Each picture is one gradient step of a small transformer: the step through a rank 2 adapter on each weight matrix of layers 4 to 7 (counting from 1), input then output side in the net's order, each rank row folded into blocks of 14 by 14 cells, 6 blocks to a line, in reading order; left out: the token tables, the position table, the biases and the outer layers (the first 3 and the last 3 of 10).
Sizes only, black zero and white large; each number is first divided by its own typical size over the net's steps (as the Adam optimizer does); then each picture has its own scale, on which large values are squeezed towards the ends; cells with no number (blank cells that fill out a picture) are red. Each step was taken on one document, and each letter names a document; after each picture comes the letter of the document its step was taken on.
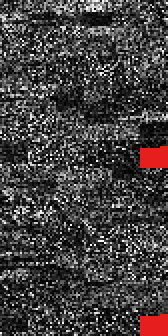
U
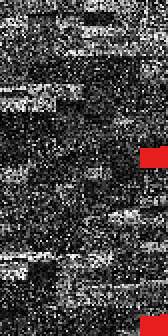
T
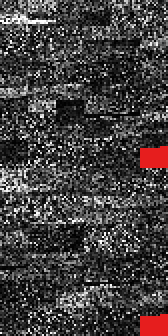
U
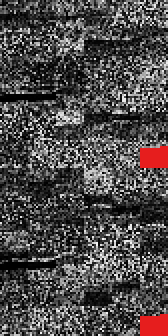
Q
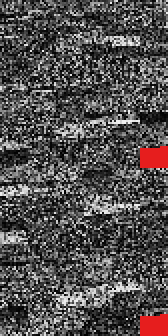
Q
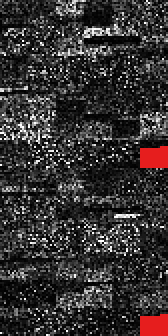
U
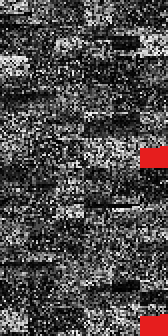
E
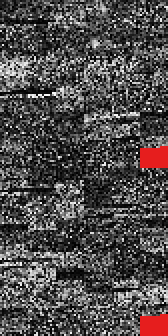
E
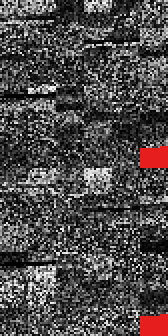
Q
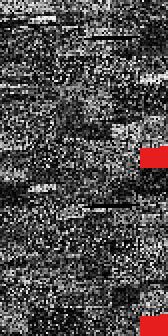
E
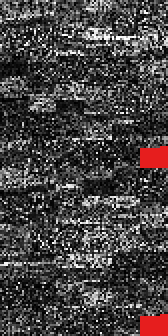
T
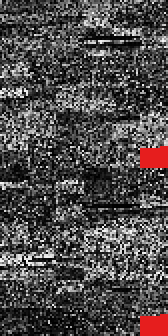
E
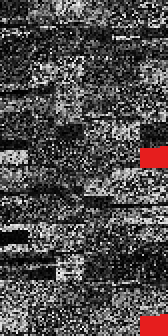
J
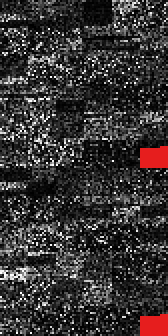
U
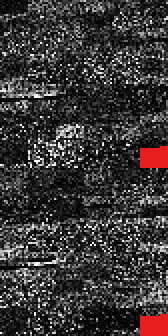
U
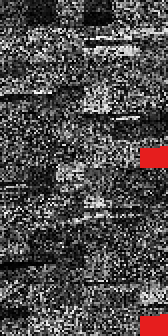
Q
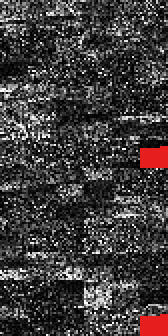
U
